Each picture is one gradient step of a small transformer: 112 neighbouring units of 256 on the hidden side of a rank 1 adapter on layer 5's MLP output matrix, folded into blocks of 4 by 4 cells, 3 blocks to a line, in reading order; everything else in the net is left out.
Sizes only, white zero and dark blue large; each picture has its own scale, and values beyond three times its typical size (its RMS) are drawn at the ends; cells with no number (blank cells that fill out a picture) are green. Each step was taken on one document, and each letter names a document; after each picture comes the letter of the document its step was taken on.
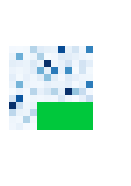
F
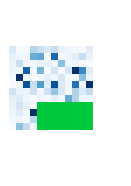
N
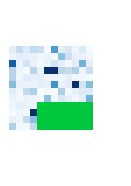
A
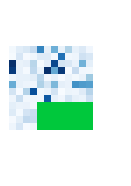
A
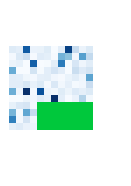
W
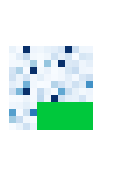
W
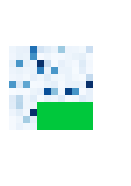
F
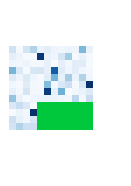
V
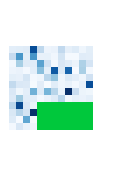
F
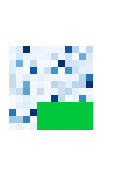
W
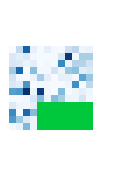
W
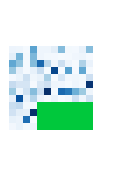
F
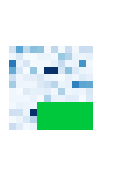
A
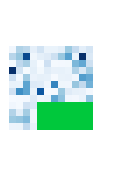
W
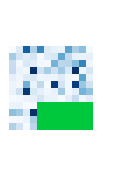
A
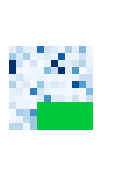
A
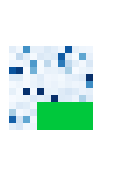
W
